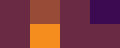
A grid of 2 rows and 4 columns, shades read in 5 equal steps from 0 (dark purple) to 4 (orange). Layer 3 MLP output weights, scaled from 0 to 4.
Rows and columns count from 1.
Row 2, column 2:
4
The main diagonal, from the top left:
1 4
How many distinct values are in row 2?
2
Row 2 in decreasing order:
4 1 1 1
